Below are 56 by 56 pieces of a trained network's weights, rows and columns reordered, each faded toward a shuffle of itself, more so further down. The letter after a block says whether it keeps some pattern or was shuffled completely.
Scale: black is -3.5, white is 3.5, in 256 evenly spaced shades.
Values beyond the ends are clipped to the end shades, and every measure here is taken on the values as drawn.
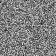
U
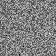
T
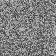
U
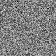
T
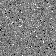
U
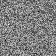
U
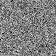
U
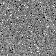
U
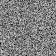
U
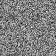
T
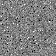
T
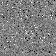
T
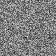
T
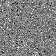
U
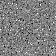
U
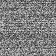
T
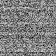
T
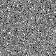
T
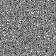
T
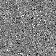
T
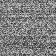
T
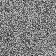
T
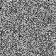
T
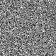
U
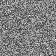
U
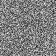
U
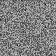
T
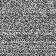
T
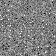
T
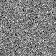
U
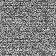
T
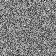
U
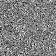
T
